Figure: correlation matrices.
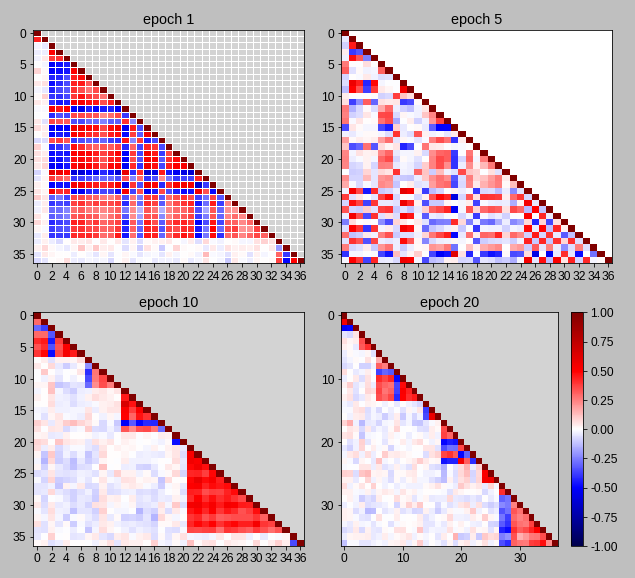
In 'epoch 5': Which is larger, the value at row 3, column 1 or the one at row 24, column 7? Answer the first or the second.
the second
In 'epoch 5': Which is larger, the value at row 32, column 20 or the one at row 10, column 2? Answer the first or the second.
the first
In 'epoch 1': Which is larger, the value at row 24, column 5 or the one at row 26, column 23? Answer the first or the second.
the first
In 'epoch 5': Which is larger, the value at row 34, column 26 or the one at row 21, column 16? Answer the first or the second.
the first
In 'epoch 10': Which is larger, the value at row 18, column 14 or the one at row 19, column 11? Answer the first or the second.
the first
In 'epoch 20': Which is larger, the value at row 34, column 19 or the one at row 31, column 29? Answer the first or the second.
the second
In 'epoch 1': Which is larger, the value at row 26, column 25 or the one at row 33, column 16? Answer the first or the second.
the second
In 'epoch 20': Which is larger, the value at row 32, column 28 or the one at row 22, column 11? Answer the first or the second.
the second
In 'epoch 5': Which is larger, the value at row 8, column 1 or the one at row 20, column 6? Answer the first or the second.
the first
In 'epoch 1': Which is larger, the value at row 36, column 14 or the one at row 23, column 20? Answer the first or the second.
the first
